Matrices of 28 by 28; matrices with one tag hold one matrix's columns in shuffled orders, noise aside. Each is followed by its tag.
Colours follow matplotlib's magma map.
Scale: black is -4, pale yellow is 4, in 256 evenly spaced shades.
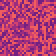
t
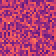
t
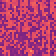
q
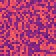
t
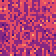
q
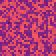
t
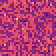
t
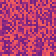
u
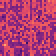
q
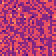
u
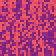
q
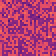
u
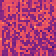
q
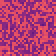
t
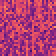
q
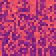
q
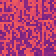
q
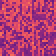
q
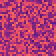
t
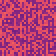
u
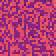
t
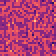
t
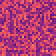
u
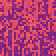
q
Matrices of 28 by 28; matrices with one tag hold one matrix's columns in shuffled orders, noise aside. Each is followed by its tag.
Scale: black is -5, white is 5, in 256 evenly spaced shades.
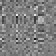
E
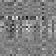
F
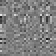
E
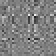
E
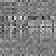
F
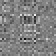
E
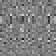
E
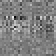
F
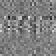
F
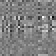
F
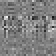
F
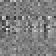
F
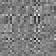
E
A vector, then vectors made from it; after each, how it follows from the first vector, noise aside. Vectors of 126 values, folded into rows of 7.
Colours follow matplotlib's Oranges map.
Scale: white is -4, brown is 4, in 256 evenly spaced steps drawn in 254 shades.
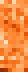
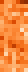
reversed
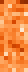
reversed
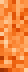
sign-scrambled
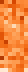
negated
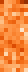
reversed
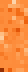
partly zeroed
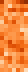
reversed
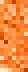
sign-scrambled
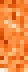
negated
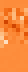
partly zeroed
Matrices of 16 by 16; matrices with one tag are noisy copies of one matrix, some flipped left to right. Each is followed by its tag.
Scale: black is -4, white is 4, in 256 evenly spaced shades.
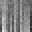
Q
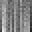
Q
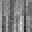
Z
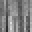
Z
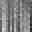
Q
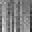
Q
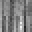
Z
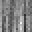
Z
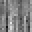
Z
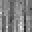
Z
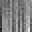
Q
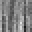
Z
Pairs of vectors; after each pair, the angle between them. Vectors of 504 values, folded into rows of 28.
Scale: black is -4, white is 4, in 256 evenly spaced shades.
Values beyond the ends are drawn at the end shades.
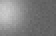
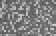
orthogonal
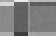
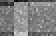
nearly opposite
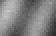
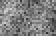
partly aligned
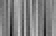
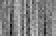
nearly parallel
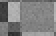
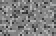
orthogonal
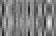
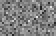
orthogonal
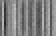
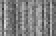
nearly opposite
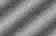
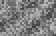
partly opposed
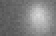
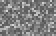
orthogonal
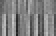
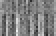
nearly opposite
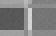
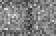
partly opposed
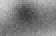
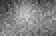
nearly opposite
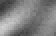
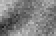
nearly opposite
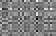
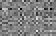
nearly opposite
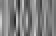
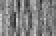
nearly parallel
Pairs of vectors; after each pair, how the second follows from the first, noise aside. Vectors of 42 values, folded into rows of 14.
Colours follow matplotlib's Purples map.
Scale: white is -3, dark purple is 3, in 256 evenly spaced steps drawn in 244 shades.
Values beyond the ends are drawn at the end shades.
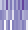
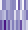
reversed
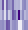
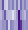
sign-scrambled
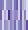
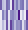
reversed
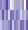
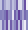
shuffled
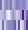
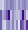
sign-scrambled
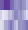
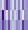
shuffled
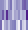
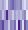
sign-scrambled
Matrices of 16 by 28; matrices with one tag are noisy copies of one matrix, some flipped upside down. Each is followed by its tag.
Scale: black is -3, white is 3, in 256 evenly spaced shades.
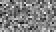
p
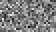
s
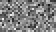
s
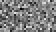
p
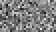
p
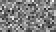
s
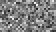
s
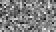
p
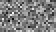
s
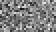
p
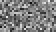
p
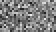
p
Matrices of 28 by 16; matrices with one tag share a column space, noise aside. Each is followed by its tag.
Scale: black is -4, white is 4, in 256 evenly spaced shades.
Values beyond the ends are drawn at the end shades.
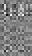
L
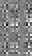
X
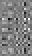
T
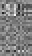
L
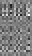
L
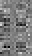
X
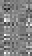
X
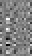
T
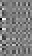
T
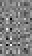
T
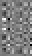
T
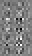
T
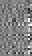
X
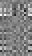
L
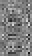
X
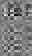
L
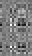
X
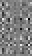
T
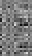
X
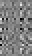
T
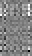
L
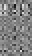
L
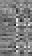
X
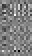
L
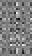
T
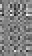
L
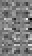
T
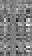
X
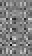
T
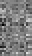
X
